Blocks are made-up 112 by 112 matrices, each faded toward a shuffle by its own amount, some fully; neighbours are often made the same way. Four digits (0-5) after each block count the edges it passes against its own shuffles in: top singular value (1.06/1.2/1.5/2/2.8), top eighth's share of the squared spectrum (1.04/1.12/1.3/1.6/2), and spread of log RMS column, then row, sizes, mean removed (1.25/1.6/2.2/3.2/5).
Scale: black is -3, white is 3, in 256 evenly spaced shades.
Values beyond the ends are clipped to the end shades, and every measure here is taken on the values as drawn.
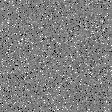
2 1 0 0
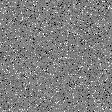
0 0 0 0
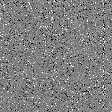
3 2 1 0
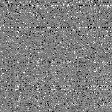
4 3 1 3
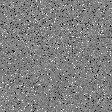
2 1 0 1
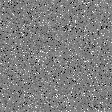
0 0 0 0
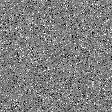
0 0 0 0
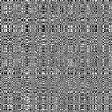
5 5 4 4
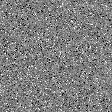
2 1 0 0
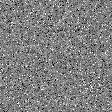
1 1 0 0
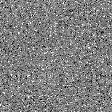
3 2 0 1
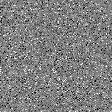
3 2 1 1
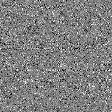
4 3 1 2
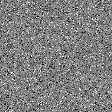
3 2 1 0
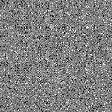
4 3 2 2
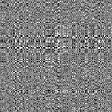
5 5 4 4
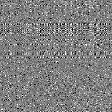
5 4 2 3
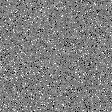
2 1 0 0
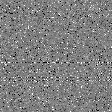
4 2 0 2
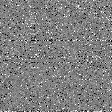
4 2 0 2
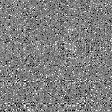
4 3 1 2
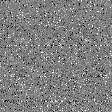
3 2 0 2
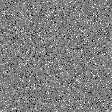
3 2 0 1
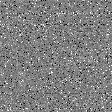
3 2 0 1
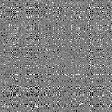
5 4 3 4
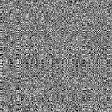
5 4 3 3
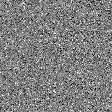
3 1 0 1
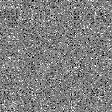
4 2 1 1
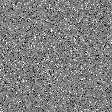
2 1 0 0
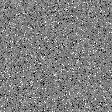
2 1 0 0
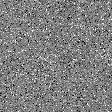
0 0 0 0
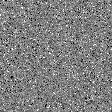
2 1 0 0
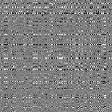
5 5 3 4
